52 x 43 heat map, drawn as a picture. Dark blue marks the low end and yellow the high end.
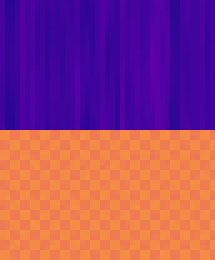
The table splits into 2 rows of 1 panel. Panel 1,1: very low, streaked downward, faint in contrast. Panel 2,1: high, checkered, faint in contrast.
